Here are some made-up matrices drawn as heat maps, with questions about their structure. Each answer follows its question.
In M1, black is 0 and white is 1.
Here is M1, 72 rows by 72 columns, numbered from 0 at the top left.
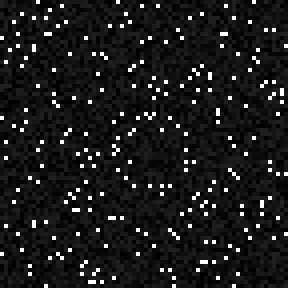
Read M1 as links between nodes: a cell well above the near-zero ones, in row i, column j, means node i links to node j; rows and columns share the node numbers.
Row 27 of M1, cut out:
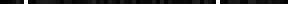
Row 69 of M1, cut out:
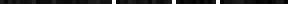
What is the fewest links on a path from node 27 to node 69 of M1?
2
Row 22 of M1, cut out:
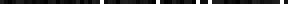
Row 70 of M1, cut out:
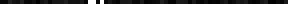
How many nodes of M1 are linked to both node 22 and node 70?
1
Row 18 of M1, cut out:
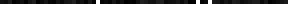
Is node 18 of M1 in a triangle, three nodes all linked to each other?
no
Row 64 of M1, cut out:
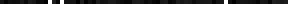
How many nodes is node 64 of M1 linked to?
3
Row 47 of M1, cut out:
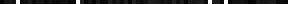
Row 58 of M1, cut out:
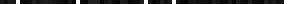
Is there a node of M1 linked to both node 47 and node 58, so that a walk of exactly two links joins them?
yes
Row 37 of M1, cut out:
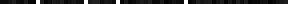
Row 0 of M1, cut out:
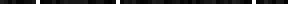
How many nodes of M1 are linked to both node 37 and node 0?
2
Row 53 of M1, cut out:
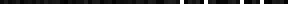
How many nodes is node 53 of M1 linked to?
4
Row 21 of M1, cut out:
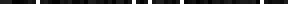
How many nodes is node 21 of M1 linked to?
5
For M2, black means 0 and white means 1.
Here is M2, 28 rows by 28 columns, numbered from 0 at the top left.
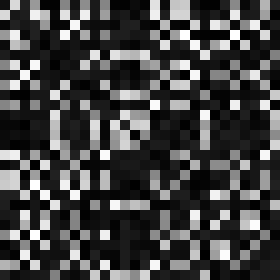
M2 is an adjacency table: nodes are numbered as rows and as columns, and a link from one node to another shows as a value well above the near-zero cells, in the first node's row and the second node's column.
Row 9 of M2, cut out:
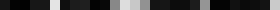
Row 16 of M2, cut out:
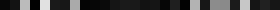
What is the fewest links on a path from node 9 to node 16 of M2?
5
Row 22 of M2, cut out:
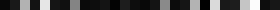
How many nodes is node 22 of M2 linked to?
8
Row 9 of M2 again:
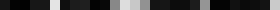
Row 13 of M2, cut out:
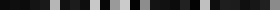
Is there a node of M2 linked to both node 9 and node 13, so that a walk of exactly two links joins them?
yes
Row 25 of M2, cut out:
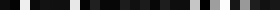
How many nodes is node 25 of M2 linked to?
6
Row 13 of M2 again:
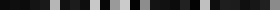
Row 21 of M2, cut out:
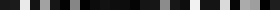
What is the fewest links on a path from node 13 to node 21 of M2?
5
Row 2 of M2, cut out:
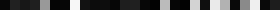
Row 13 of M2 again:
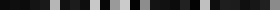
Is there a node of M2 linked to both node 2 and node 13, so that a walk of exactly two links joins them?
no
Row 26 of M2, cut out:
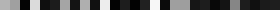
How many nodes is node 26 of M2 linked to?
10
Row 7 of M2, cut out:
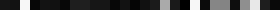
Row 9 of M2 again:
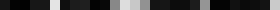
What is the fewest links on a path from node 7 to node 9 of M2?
6
